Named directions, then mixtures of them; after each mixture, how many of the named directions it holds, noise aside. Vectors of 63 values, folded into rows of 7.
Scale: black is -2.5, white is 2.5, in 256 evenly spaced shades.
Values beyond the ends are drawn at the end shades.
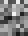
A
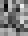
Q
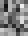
one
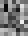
one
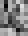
one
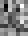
one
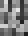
two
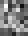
one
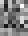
one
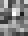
two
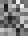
two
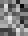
two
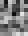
two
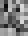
one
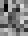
one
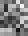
two
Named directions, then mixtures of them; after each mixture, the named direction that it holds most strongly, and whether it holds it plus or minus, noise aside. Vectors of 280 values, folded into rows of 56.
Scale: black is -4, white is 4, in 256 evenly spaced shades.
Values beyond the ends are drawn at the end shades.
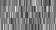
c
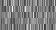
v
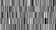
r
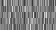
v, plus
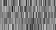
v, minus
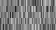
c, minus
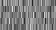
v, plus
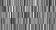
v, plus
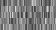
c, plus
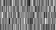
r, minus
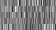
c, plus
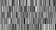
r, plus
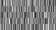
r, plus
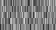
r, minus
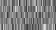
c, plus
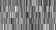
c, plus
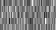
r, minus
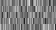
r, plus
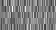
v, plus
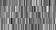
c, plus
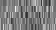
c, plus
